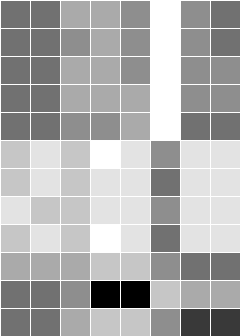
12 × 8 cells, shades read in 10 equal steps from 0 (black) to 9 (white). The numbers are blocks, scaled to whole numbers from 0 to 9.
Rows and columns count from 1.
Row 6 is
7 8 7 9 8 5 8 8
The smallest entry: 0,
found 2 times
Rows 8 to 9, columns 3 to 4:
7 8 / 7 9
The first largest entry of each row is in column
6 6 6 6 6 4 2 1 4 4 6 4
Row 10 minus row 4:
2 2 0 1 1 -4 -1 -1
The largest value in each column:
8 8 7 9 8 9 8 8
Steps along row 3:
same up same down up down same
